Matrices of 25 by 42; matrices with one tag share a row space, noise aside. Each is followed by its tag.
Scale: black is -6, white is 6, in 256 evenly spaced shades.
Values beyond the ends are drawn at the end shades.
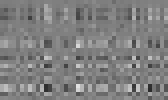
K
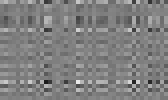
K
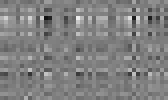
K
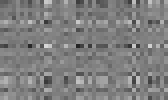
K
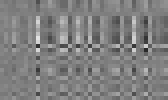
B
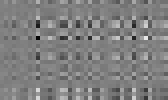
B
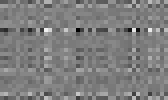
K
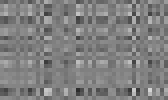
K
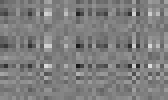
K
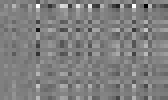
B
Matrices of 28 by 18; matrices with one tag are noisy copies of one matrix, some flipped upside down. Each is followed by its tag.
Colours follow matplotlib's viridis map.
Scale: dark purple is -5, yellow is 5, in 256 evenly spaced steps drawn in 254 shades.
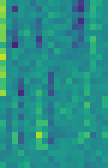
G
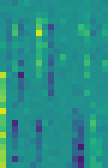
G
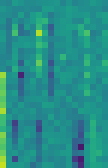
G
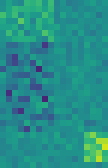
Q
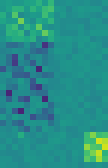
Q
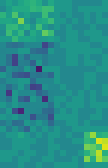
Q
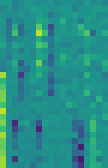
G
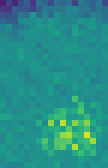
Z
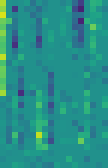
G
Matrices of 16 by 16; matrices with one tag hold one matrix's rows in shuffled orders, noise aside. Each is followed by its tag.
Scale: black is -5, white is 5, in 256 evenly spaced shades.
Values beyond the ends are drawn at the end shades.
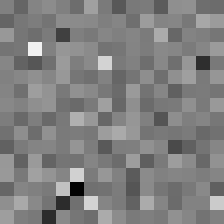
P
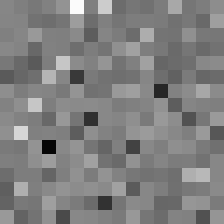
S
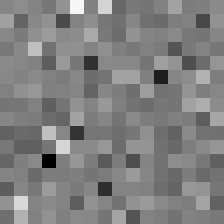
S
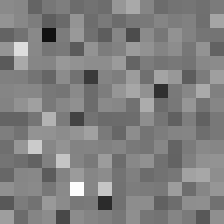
S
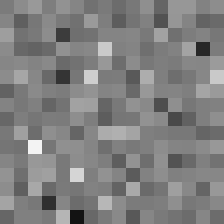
P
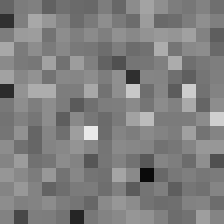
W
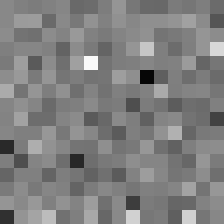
W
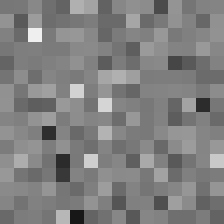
P
